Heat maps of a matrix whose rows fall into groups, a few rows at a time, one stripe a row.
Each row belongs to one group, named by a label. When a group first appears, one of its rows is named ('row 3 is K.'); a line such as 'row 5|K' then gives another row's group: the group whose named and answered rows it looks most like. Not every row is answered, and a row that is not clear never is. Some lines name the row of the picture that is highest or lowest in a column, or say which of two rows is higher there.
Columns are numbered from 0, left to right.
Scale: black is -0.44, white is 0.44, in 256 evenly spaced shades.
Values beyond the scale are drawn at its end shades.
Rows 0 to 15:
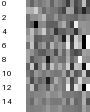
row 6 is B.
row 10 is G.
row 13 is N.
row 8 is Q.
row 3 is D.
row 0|G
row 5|B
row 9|B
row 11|Q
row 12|B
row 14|G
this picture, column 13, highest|8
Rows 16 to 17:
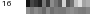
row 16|D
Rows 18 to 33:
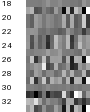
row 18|N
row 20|G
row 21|G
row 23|Q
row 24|Q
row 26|B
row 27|Q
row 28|G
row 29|B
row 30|N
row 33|B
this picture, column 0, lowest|31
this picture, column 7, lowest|31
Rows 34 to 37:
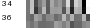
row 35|B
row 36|G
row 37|Q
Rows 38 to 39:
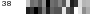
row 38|Q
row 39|D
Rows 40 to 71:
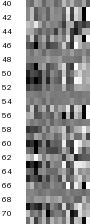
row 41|B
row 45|B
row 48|N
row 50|D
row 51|D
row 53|N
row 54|G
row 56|B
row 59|G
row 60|D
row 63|D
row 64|D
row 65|D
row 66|B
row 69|D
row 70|Q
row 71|B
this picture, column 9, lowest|56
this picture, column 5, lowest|70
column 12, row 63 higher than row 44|Yes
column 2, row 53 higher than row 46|Yes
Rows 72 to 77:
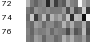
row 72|Q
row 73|G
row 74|B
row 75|G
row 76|G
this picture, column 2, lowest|74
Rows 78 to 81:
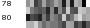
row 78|B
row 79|Q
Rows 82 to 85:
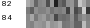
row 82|Q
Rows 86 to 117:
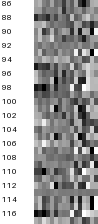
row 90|B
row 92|G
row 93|B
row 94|N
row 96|Q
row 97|Q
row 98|D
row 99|D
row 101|Q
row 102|Q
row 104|G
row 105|Q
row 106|N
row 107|B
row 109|G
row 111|G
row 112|Q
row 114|B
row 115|B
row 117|N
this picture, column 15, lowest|109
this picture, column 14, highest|109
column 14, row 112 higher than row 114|Yes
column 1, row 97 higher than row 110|Yes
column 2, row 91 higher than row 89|No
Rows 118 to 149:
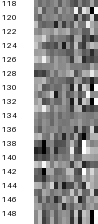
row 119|B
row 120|G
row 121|Q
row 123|N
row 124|Q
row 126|N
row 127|N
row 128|D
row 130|B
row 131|Q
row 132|B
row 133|N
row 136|G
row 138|D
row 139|D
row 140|D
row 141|N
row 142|D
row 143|D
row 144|Q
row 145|G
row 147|Q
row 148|B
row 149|B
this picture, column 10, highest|119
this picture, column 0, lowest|139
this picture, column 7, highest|146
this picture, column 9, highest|139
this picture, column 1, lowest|139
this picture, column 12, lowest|137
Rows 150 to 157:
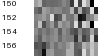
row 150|B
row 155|G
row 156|D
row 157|D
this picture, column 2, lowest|157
